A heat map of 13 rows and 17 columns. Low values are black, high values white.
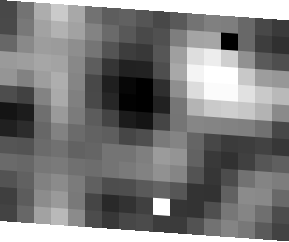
Lone odd cells: 2, 1 higher and 1 lower than their neighbours. Ninth with the lowest average: centre. Grain: blotchy.
